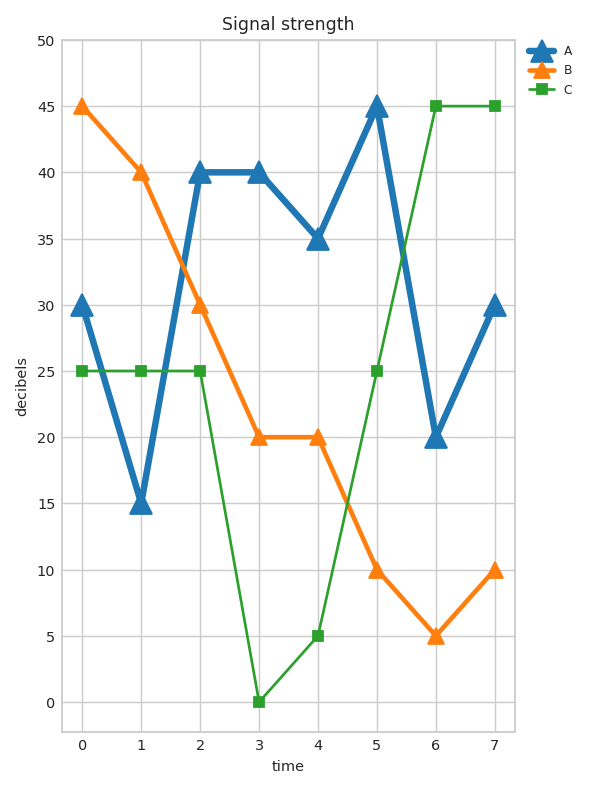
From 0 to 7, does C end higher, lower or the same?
higher
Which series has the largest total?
A
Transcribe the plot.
Title: Signal strength
x-axis: time, ticks 0 1 2 3 4 5 6 7
y-axis: decibels, ticks 0 5 10 15 20 25 30 35 40 45 50
Legend: A, B, C
Values:
A: 30 15 40 40 35 45 20 30
B: 45 40 30 20 20 10 5 10
C: 25 25 25 0 5 25 45 45
